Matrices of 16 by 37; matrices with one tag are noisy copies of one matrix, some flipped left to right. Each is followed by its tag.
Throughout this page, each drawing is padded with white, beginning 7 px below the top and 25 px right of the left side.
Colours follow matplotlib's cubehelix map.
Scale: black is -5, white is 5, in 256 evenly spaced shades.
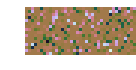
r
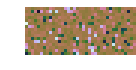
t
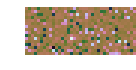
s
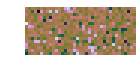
t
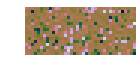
t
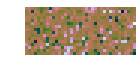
t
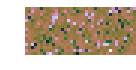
r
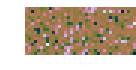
t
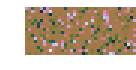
r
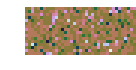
r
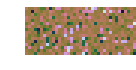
t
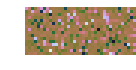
r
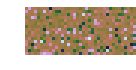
s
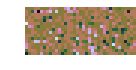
t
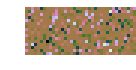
r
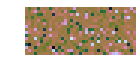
s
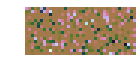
r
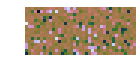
t
